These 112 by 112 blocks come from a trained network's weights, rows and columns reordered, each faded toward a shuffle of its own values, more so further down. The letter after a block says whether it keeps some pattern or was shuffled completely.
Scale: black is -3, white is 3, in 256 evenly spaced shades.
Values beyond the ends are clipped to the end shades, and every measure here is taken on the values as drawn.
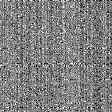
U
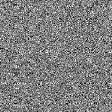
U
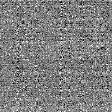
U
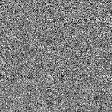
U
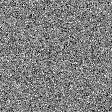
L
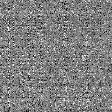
U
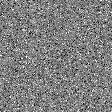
L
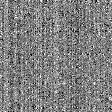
U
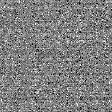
U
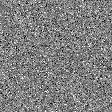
L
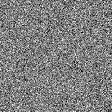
U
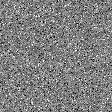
L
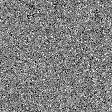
L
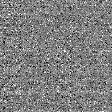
U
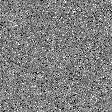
L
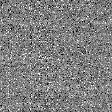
U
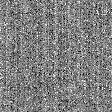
U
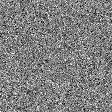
L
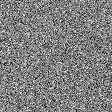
L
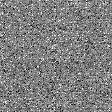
U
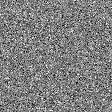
L
